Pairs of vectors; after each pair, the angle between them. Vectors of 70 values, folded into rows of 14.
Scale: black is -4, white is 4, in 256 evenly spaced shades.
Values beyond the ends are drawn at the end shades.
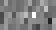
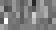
partly aligned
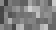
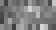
nearly parallel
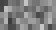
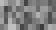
nearly opposite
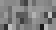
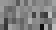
partly aligned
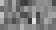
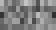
partly opposed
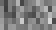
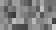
partly aligned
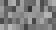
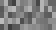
nearly opposite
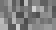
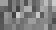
partly opposed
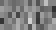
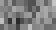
partly opposed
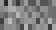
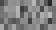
orthogonal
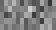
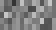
nearly opposite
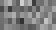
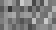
nearly parallel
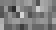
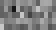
nearly parallel
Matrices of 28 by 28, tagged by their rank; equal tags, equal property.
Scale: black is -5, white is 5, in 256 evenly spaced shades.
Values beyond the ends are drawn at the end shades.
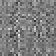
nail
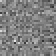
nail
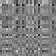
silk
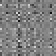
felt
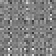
felt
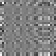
silk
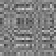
felt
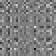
felt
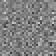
nail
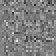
nail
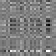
silk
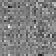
nail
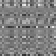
silk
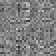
nail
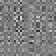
felt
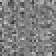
nail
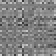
felt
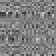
felt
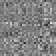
nail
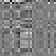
silk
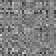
nail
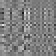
felt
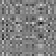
felt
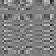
silk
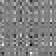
silk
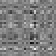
silk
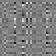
silk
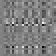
silk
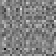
felt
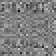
nail
